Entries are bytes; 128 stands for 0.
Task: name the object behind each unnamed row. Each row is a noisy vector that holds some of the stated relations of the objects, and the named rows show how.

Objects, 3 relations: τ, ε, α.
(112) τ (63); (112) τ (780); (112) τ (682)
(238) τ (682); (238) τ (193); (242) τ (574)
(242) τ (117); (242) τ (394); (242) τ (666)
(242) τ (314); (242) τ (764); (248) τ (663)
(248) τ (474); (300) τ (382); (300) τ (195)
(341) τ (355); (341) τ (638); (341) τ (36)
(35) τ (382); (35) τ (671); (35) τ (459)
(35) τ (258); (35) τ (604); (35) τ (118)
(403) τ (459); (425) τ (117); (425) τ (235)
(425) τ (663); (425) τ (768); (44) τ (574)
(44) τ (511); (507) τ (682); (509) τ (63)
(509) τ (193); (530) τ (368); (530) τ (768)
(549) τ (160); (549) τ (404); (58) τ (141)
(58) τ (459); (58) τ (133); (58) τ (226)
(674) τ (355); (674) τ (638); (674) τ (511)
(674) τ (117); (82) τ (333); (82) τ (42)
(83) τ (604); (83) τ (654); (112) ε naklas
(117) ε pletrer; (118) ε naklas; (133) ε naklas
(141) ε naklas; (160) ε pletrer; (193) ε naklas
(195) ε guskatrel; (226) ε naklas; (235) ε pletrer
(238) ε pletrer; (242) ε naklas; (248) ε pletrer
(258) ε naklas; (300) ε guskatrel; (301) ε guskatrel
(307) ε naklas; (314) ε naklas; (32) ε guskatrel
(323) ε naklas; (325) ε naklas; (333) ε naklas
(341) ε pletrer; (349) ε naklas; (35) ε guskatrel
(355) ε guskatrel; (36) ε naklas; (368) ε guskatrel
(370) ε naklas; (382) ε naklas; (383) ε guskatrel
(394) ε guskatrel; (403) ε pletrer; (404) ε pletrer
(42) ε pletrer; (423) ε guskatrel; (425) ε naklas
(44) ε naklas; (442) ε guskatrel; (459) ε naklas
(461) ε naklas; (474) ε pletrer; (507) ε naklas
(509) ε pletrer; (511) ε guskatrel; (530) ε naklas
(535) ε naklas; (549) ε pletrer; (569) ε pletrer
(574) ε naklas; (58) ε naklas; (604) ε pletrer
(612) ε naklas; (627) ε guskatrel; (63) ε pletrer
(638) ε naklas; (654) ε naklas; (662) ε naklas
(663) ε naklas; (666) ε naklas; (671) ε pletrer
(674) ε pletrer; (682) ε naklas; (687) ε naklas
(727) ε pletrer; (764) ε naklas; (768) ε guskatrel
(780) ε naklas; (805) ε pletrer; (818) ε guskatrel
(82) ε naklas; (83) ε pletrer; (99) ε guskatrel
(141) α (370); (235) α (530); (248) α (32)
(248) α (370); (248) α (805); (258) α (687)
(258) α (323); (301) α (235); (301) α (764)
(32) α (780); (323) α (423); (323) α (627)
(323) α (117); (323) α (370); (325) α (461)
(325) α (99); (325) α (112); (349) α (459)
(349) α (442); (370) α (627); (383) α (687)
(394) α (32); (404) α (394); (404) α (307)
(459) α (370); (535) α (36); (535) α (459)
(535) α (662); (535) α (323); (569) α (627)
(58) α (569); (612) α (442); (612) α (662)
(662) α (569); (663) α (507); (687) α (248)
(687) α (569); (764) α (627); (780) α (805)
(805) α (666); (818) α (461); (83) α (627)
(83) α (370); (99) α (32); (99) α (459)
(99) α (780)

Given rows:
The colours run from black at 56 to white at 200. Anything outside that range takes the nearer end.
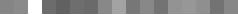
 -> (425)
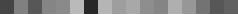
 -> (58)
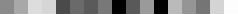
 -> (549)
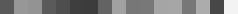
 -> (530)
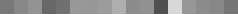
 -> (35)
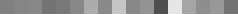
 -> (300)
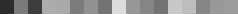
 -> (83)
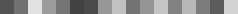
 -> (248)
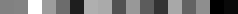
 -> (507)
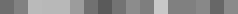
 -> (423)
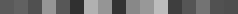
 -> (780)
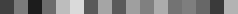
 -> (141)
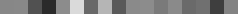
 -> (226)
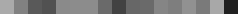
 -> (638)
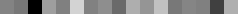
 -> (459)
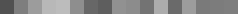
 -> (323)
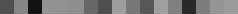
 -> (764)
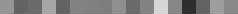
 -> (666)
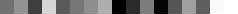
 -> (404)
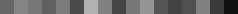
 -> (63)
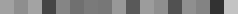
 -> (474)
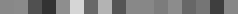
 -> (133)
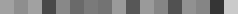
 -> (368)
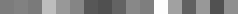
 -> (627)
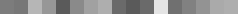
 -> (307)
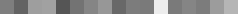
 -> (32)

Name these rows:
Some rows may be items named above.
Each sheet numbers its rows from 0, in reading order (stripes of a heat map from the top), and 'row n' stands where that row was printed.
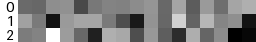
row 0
(99)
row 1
(36)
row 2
(507)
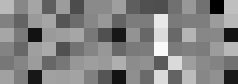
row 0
(663)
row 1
(32)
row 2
(36)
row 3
(32)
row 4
(35)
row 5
(36)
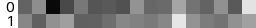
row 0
(235)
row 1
(805)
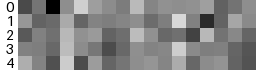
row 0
(258)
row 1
(666)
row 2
(535)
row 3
(569)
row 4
(442)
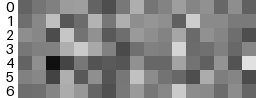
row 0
(383)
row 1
(403)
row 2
(662)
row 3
(117)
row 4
(235)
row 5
(612)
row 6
(687)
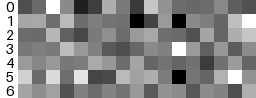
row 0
(112)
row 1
(160)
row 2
(325)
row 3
(627)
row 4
(314)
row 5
(82)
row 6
(768)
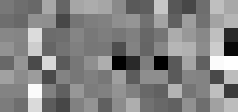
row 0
(394)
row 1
(99)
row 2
(674)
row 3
(341)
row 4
(404)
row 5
(768)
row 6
(44)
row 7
(818)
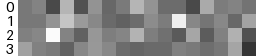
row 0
(349)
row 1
(370)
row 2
(242)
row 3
(511)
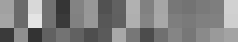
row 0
(461)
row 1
(461)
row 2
(301)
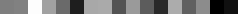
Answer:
(507)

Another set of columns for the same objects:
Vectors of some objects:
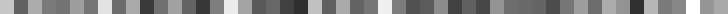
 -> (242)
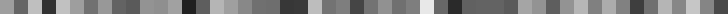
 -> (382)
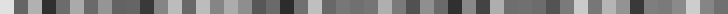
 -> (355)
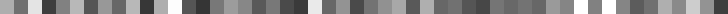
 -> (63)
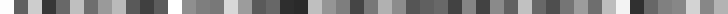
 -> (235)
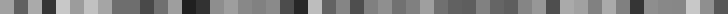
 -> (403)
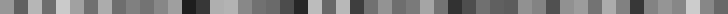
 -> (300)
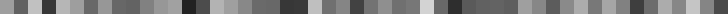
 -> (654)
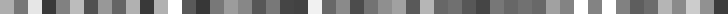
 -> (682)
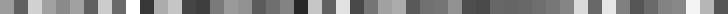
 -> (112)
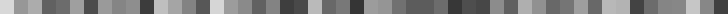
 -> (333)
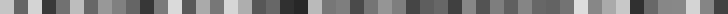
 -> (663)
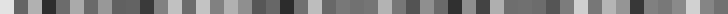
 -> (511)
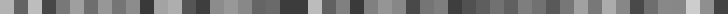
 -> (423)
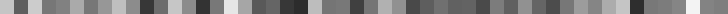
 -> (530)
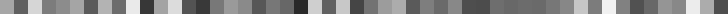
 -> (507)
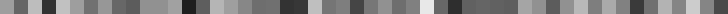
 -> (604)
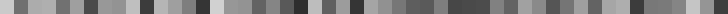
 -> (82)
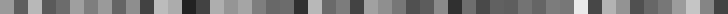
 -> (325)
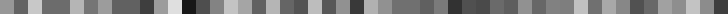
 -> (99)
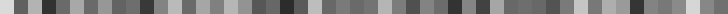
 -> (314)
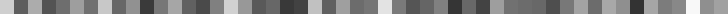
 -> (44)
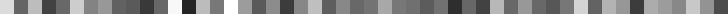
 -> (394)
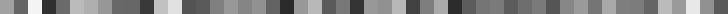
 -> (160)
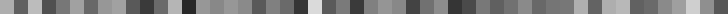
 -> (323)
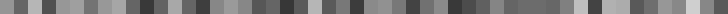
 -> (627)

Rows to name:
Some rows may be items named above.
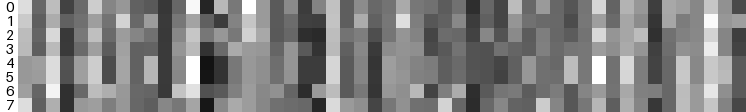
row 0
(394)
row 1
(341)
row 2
(768)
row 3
(535)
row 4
(780)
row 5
(780)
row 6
(160)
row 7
(258)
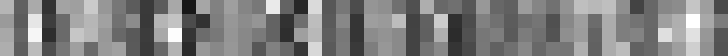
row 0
(141)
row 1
(549)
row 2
(404)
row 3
(323)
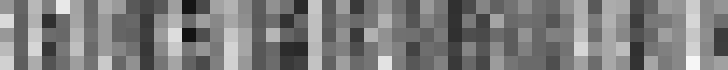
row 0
(83)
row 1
(36)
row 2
(99)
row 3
(768)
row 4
(44)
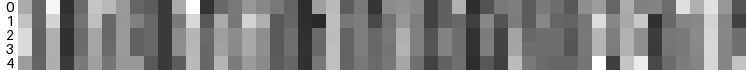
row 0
(404)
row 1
(663)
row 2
(36)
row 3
(36)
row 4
(764)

